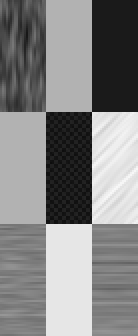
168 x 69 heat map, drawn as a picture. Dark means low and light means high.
The table splits into 3 rows of 3 panels. Panel 1,1: low, streaked downward. Panel 1,2: high, flat. Panel 1,3: very low, flat. Panel 2,1: high, flat. Panel 2,2: very low, checkered, faint in contrast. Panel 2,3: very high, slanting up to the right, faint in contrast. Panel 3,1: middling, streaked across, faint in contrast. Panel 3,2: very high, flat. Panel 3,3: middling, streaked across, faint in contrast.
